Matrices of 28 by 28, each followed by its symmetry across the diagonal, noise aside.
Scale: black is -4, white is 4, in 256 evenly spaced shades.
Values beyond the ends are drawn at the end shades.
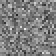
neither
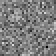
symmetric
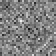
symmetric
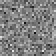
neither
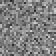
neither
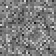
symmetric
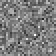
symmetric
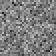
symmetric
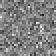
neither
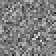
symmetric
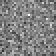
neither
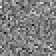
neither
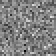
neither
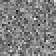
neither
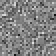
symmetric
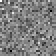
symmetric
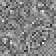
symmetric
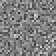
symmetric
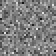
neither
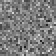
symmetric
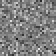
neither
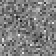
symmetric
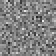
neither
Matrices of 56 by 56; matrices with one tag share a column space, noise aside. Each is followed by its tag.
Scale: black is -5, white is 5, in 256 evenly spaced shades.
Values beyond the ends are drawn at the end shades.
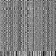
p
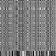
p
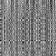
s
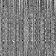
s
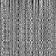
s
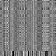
p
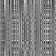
s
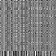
p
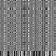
p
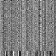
p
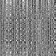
s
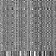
p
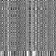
p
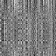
s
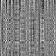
s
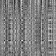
s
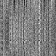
s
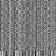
p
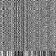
p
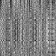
s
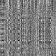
s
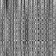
s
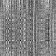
s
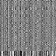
p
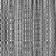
s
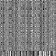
p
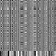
p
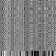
p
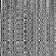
s
